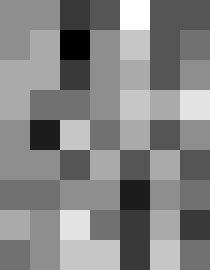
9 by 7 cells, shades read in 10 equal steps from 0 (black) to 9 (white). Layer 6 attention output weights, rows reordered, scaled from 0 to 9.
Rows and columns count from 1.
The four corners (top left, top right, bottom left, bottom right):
5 3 4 4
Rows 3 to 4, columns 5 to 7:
6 3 5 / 7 6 8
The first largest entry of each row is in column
5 5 1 7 3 4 3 3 3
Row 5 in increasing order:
1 3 4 5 5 6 7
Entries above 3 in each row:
3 5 5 7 5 4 6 5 6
